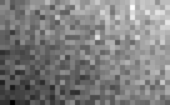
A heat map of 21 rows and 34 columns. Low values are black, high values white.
Grain: fine. Mirror symmetry: none. Histogram: bell-shaped. Ninth with the highest average: top right. Stripes: none. Slope: up to the top right.
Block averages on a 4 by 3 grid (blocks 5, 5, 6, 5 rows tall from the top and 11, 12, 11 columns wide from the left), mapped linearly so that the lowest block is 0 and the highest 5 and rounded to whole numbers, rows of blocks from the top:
2 4 5 | 2 3 4 | 1 2 3 | 0 1 3
